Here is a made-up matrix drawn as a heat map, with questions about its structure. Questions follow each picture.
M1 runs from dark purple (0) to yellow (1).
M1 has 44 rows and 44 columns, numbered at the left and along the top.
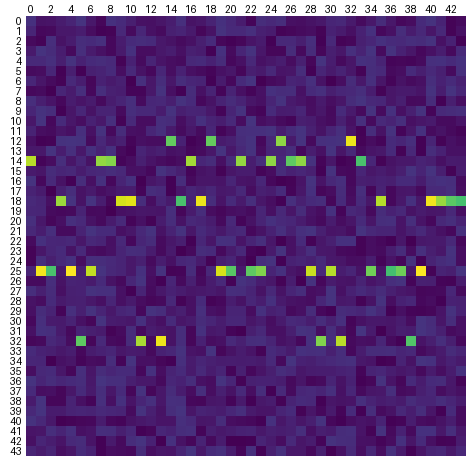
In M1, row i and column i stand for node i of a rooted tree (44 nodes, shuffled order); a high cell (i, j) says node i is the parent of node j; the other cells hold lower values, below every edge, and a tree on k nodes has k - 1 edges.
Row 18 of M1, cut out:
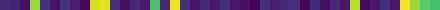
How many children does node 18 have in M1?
10
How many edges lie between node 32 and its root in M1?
1
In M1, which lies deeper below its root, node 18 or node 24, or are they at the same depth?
node 24
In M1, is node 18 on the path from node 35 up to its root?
yes
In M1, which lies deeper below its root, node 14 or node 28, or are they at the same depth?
node 28
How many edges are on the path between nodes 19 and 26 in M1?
4
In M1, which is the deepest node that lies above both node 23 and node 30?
25
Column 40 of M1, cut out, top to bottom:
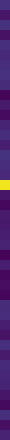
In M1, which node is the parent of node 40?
18
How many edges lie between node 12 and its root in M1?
0
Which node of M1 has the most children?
25
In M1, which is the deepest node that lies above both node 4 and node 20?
25
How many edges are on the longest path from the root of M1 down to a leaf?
2
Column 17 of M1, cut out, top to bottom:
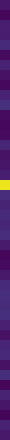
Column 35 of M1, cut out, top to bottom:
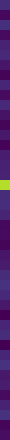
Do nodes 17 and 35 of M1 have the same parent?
yes
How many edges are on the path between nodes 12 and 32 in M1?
1
